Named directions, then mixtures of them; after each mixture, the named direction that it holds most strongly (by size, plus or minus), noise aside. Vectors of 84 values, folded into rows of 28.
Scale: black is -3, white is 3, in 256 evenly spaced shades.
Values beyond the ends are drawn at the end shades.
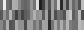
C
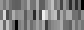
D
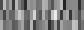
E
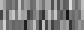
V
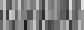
V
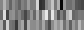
D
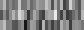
V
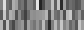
C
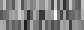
V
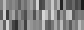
D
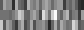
E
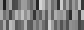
C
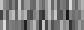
V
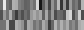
C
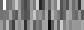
C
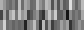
V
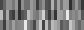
V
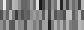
C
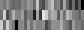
D
